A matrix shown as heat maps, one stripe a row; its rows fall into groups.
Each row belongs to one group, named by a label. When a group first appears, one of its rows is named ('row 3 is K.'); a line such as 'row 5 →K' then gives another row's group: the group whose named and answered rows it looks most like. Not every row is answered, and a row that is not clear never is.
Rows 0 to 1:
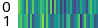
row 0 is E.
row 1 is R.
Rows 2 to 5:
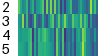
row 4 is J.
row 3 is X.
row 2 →E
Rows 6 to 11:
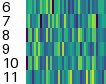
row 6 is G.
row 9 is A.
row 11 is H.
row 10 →X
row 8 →X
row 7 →J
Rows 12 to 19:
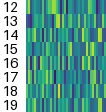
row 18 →H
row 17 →G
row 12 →J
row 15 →H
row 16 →A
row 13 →A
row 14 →R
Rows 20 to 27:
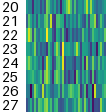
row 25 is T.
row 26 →A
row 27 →G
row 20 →H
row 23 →R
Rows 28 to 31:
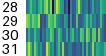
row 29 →J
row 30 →X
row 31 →T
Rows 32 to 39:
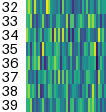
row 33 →X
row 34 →E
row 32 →T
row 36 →J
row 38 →R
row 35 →A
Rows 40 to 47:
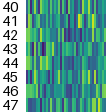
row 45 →A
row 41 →X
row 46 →T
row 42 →T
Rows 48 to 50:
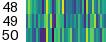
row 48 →T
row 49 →G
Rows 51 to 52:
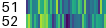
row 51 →G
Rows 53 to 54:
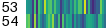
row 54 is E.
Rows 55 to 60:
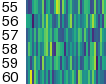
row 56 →H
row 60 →X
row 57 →G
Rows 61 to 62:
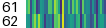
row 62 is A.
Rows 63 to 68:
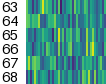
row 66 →H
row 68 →A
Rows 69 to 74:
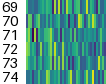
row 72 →R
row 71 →E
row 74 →H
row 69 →H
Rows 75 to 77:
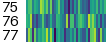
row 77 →G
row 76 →X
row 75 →G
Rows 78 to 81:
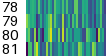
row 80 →E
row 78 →R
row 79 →R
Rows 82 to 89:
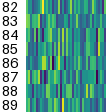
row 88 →H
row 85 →E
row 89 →R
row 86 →G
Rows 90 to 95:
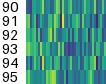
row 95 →J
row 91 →R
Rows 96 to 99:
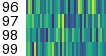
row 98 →R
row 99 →E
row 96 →X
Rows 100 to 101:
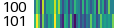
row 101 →T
